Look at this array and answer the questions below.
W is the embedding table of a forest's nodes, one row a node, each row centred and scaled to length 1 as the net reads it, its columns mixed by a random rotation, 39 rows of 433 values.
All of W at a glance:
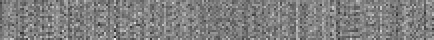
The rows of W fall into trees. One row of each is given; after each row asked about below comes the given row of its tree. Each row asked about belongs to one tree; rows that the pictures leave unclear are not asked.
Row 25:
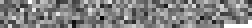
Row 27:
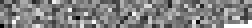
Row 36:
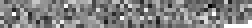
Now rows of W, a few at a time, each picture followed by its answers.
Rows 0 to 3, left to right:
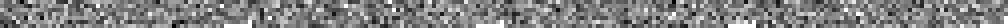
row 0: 25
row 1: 27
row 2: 27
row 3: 25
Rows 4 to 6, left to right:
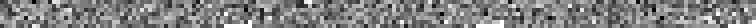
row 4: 27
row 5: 27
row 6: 36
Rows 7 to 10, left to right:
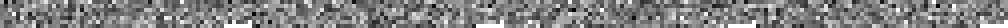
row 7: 36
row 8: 27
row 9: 36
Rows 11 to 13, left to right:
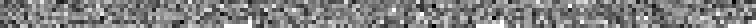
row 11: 25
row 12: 27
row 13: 36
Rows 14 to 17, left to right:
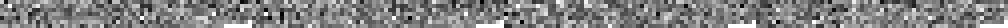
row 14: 36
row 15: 36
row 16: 27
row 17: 25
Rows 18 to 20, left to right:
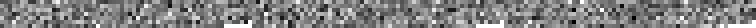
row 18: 27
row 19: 36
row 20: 36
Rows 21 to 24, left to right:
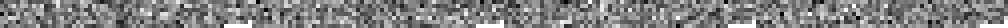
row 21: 27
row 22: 36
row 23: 25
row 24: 25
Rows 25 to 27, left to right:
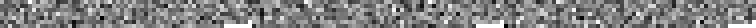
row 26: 27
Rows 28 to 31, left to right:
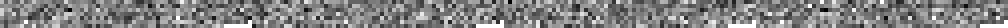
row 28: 36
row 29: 27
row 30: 36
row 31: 36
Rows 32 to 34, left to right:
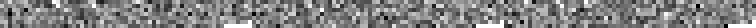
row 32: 27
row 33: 27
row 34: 27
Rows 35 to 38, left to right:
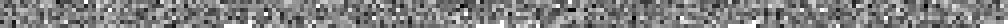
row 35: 25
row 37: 36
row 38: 27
